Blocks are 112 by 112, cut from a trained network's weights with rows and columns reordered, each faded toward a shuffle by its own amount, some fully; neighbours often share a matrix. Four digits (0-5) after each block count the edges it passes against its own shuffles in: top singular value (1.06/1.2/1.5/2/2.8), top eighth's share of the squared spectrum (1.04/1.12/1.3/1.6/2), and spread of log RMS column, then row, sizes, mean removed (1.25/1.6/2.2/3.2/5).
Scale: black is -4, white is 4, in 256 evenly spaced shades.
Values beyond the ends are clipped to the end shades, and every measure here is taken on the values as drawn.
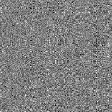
4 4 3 2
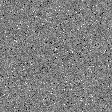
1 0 0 0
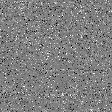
2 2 0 1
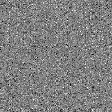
3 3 1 1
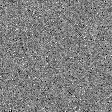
0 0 0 0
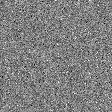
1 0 0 0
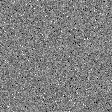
0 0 0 0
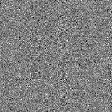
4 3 2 1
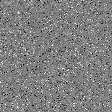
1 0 0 1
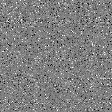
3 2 0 2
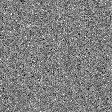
0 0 0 0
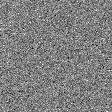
0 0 0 0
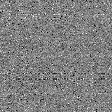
3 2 0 1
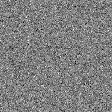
2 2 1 0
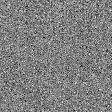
2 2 0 0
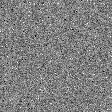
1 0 0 0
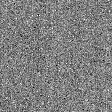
2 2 0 0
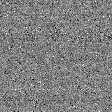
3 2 0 1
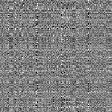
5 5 3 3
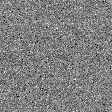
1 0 0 0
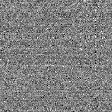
3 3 2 1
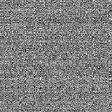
4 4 2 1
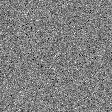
1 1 0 0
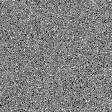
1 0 0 0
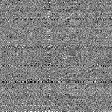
4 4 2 3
